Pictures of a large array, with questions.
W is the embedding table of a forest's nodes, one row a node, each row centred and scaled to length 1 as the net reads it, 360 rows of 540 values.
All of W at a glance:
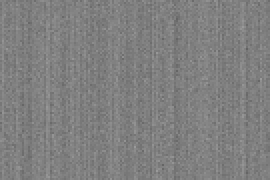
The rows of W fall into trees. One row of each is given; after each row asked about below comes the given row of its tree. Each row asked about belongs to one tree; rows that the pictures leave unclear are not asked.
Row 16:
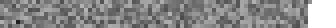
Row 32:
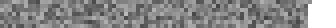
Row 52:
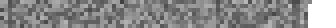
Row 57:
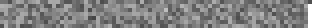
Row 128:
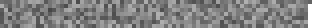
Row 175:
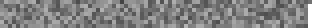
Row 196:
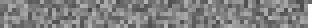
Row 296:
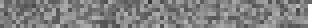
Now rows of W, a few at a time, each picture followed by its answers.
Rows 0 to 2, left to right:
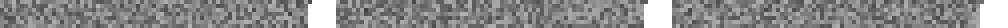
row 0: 128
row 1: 128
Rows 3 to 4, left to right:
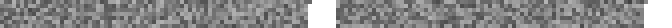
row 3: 128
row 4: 296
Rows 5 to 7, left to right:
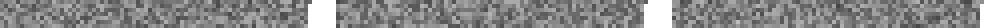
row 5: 16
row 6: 57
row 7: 52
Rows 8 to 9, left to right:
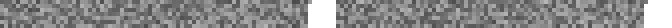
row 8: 16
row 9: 16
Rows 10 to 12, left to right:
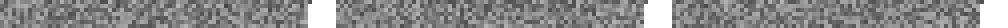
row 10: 196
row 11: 16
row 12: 57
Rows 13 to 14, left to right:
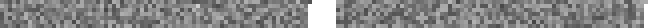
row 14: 52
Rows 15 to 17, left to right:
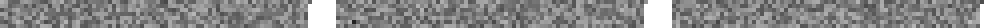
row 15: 52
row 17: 196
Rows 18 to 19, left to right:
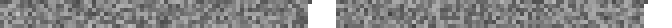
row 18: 57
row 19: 128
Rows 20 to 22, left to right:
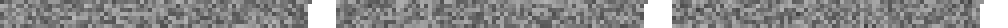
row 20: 57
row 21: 296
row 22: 52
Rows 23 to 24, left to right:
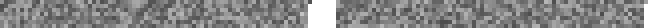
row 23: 196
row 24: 296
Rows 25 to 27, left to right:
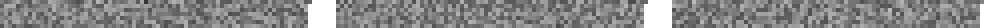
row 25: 57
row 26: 16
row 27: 128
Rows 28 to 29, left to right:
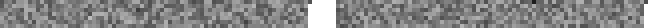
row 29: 128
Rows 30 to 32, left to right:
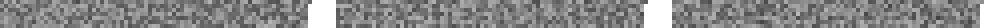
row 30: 16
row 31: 57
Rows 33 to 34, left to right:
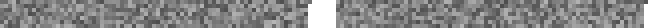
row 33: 128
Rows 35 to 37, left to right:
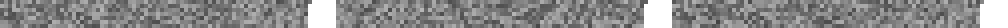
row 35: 128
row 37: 128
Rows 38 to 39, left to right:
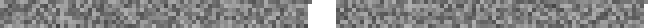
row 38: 296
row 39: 128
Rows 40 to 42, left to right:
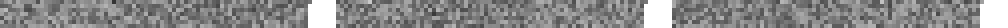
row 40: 175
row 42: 296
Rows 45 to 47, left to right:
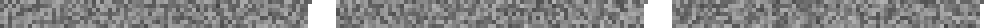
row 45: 16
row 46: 128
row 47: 296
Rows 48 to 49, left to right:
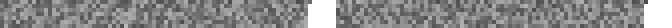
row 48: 196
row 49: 128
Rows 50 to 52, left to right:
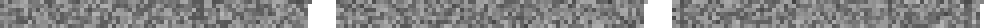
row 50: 196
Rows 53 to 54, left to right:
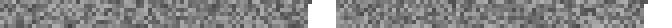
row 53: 16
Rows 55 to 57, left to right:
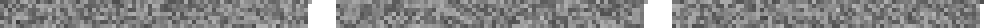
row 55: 16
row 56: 175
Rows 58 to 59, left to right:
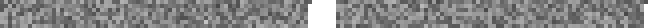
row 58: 16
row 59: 57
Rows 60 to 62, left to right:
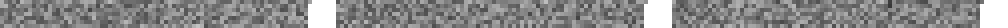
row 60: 296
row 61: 32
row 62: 296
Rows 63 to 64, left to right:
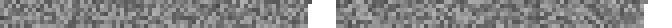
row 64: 196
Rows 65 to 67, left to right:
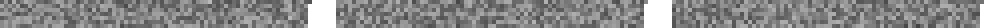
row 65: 16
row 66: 128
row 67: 128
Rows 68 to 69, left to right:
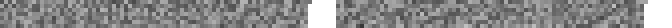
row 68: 16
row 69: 52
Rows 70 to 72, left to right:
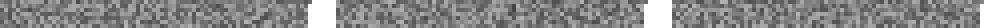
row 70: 128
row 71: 57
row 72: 57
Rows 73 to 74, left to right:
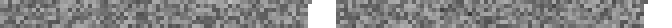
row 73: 296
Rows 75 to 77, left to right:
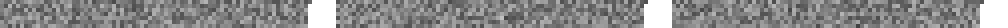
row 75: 16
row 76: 16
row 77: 16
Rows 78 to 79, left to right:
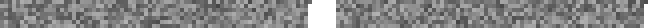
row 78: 128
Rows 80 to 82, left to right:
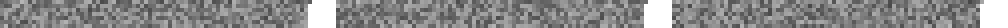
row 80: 196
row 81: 128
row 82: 175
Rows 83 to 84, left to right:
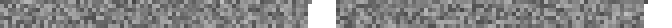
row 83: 16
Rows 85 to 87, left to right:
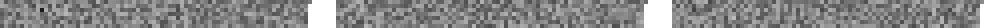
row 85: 57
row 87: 16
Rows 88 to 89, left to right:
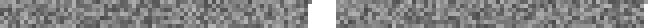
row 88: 128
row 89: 175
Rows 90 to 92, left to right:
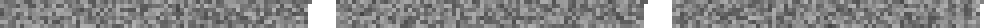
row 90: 57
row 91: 16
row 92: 52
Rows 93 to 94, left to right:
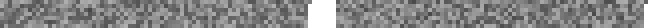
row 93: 296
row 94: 16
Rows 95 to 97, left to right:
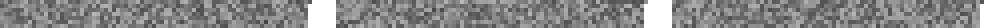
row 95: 196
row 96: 175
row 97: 196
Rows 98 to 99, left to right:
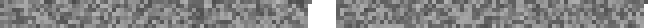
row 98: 196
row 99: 196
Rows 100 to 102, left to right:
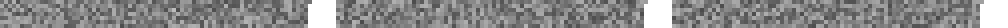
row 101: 52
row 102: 52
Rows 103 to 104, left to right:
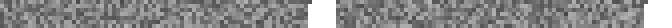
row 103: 128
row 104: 128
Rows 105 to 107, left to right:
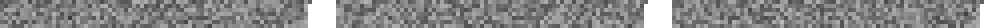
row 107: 196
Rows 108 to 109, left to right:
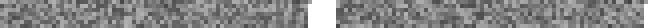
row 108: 52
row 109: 296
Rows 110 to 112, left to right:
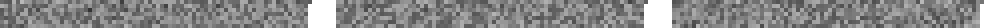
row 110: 128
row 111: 296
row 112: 196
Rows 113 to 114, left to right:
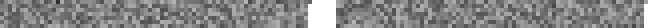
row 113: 128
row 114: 296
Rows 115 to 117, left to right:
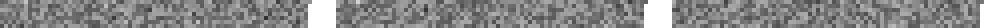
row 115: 32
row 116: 296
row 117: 296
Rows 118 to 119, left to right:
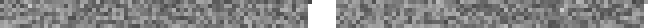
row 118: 16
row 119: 175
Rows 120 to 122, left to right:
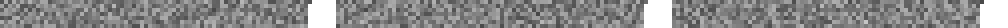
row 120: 16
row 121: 16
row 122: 128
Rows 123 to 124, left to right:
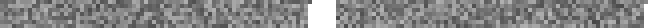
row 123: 196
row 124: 175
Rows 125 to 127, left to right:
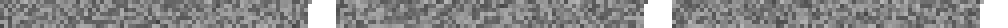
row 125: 16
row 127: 296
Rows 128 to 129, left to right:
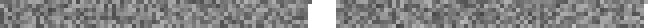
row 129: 296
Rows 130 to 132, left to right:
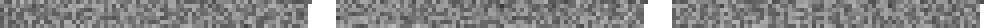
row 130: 128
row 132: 57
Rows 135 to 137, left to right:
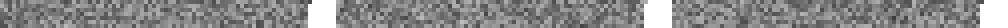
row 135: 128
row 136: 52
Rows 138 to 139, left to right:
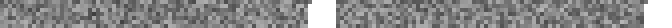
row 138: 16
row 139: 57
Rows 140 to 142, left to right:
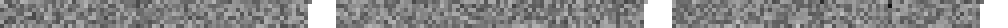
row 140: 296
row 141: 175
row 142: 296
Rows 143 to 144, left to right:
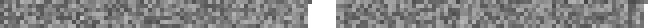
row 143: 128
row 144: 52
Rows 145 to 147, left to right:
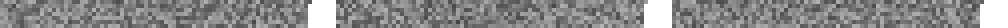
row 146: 16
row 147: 196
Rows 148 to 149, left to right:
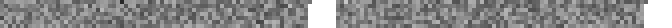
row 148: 175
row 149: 196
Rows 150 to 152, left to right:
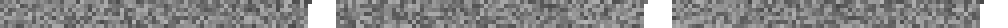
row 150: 16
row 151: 128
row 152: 16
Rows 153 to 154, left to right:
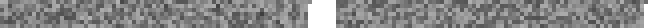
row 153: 52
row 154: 196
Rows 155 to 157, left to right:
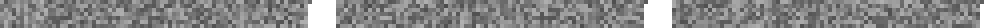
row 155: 196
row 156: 296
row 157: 296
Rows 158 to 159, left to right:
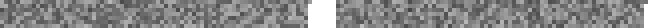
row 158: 296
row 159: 196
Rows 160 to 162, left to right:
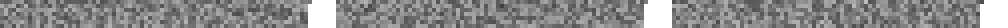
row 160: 57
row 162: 57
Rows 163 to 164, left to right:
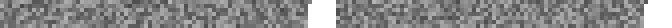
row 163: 296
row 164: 128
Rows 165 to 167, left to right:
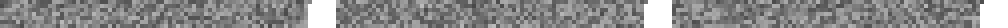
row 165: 196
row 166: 296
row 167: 196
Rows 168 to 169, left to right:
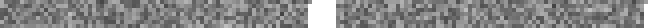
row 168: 296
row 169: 52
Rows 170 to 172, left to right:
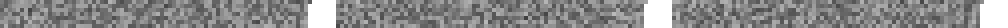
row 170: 196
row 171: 32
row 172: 52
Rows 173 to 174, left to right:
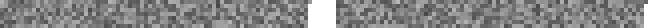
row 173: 296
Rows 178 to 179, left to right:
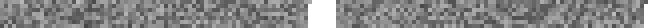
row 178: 32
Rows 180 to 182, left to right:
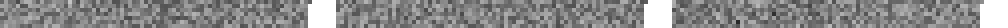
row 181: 16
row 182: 296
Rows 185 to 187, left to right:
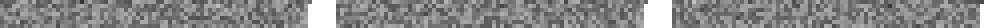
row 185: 196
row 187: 128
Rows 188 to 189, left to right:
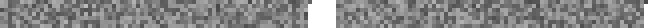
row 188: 52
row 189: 196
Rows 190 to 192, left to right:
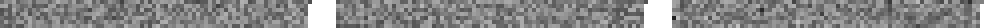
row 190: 128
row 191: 57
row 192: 52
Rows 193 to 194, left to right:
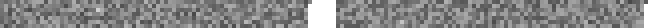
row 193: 128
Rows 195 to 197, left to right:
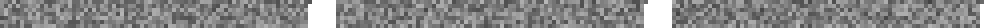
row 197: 296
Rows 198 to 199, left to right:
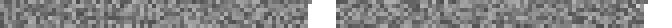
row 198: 128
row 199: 57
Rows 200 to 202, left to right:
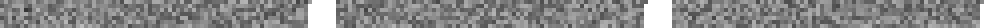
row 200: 175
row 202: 16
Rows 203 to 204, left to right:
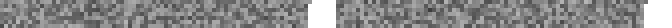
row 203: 32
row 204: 196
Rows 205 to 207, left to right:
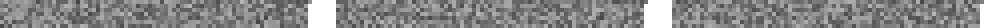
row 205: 175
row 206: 128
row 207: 57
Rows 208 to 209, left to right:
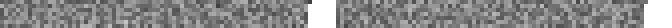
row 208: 57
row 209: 128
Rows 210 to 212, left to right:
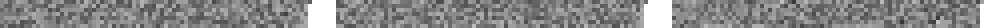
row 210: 196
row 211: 196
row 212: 175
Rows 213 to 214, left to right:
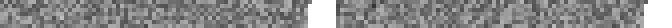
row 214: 196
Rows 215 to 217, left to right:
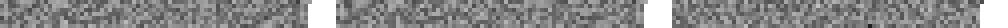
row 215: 52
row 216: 52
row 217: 128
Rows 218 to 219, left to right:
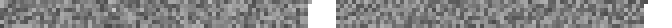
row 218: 296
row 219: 16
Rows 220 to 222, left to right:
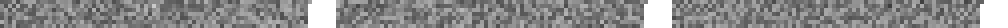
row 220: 16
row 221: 296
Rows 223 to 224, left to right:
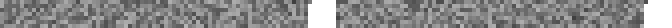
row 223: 296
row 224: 57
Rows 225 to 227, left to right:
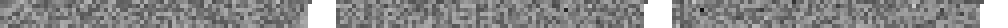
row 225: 196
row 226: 57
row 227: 128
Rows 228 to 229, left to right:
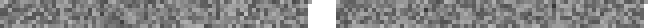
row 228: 296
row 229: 296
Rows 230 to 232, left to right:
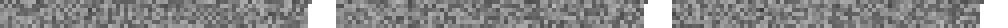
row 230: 16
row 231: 196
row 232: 57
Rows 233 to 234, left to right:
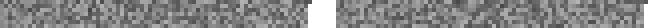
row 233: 16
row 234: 196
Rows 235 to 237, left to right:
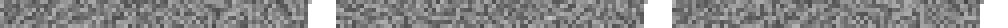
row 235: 296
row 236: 16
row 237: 296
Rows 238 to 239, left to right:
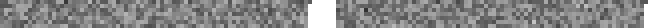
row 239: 128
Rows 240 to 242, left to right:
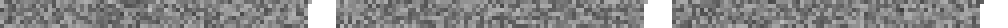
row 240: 296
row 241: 32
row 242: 128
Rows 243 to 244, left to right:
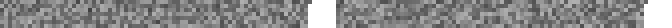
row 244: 196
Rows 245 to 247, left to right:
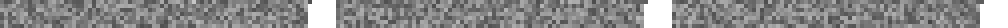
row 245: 57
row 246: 196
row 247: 57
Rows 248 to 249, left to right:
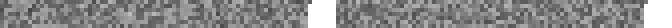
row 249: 128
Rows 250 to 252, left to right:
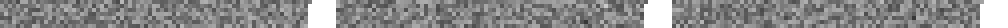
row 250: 16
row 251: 296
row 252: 32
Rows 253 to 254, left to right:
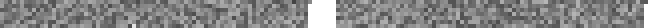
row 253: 296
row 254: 16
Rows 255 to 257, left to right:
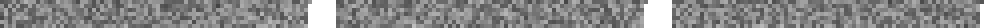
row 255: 16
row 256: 196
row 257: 57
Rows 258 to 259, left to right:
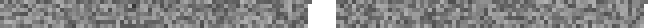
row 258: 16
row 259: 16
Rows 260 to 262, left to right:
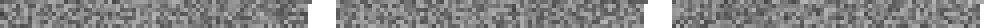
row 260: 57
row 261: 57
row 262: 32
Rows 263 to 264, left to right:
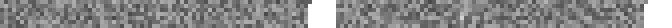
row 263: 128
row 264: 32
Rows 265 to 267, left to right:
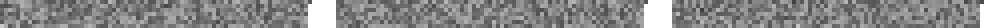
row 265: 196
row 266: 196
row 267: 128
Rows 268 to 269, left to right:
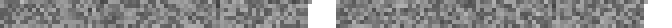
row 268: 296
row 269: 296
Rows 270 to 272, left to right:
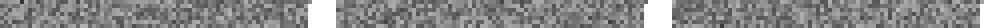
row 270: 175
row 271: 52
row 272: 296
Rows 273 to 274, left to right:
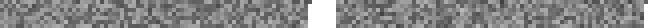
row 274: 296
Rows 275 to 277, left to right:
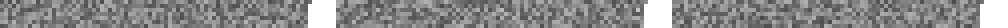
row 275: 16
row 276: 296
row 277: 128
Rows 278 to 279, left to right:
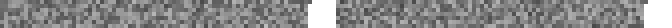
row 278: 196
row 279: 128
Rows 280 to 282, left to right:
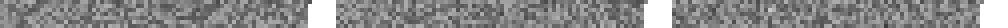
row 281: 175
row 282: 128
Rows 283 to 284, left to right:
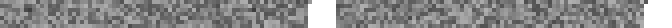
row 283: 175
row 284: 196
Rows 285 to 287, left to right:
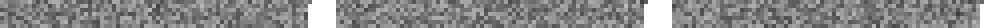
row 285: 52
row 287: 196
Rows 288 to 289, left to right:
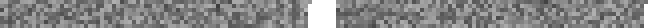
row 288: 52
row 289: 128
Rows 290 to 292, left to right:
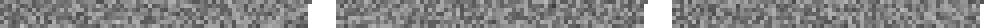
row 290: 128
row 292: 128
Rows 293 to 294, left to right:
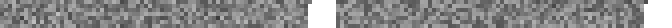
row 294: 57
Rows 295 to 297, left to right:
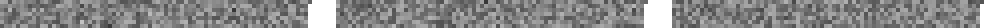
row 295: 296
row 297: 128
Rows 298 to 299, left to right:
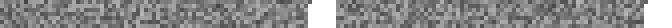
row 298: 128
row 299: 16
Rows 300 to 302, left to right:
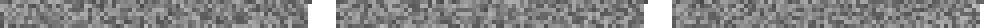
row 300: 57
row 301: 57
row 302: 57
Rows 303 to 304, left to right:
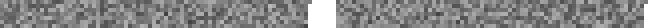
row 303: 296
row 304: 16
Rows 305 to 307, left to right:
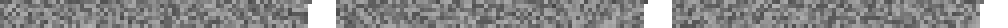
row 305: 57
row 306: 128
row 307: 196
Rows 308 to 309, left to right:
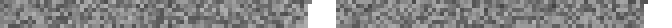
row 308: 196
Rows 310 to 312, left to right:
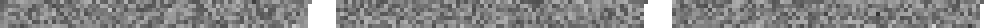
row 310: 196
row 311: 128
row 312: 296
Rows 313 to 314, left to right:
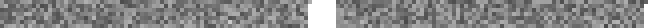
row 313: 296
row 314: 16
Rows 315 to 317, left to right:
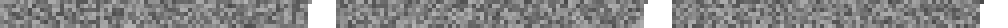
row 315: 52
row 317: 57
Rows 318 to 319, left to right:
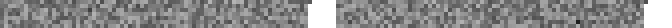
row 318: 196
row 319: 196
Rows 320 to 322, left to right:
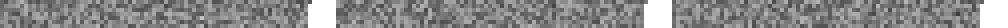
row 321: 296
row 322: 196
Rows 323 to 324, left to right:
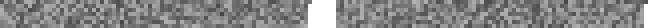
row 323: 16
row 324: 196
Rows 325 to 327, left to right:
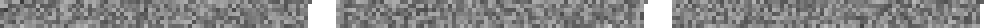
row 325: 296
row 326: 52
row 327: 16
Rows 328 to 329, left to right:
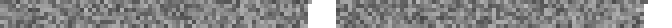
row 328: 16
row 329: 128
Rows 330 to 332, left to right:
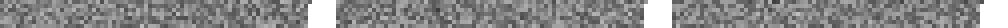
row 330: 16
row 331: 296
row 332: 57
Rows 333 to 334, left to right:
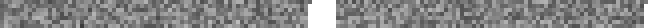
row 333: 196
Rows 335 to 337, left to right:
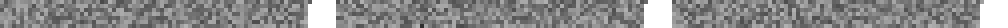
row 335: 196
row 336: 16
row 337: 16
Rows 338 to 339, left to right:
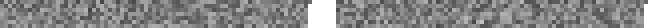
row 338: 16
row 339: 196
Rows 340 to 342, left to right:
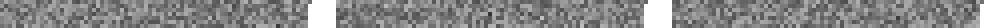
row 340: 16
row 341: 128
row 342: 196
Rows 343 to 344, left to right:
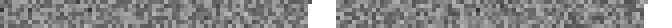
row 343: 196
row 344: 52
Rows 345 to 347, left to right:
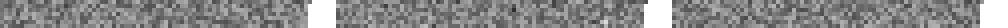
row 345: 196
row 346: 57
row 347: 16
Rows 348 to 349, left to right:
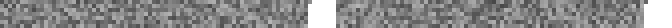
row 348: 16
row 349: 196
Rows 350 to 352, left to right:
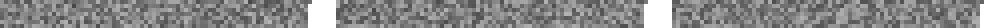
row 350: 57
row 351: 296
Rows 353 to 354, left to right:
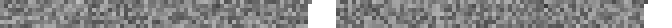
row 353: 16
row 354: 128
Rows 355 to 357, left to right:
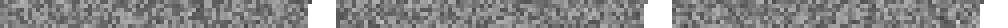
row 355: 196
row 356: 128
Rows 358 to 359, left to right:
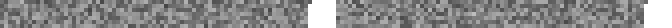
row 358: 196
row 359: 16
